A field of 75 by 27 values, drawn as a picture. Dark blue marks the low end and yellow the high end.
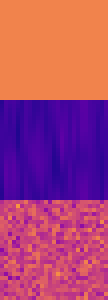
It is made of 3 by 1 panels. Panel 1,1: high, flat. Panel 2,1: very low, streaked downward, faint in contrast. Panel 3,1: middling, fine-grained.
